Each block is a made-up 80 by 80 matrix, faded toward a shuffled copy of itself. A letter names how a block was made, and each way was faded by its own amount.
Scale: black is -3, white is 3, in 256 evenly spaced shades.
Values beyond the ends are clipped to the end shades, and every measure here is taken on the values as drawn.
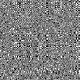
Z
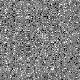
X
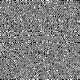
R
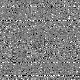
R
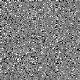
X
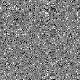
X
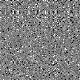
X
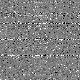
R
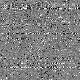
R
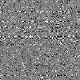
R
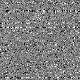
R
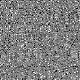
X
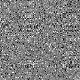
X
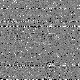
R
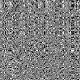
Z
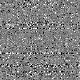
R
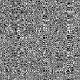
Z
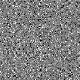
X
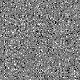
X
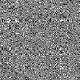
Z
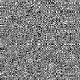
Z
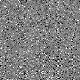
X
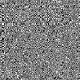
Z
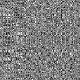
Z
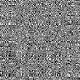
Z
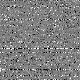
R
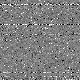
R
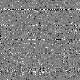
R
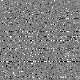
R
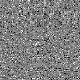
X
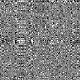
Z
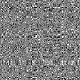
Z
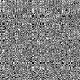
Z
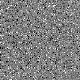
X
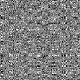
Z
